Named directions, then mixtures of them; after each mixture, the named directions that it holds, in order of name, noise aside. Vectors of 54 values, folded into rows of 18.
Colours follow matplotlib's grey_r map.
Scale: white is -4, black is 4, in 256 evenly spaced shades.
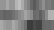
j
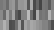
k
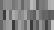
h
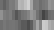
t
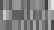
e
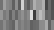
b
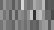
b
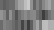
t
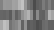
j, k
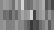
b, j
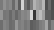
b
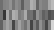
h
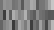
h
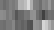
t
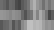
j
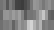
j, t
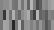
h, k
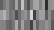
b, e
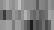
h, j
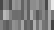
e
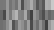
b, h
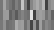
b, e
